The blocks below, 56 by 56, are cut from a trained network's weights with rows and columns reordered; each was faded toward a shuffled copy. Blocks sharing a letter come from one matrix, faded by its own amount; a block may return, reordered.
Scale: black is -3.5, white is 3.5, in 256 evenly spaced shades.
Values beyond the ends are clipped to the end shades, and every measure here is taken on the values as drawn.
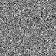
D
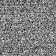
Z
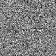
D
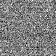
Z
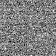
Z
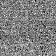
Z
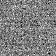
Z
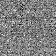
Z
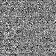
Z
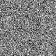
D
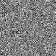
D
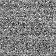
Z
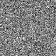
D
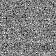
Z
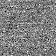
Z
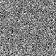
D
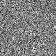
D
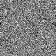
D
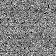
Z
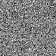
D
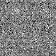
Z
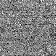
Z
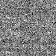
Z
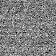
Z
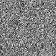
D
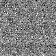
Z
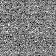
Z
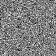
D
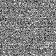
Z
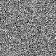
D
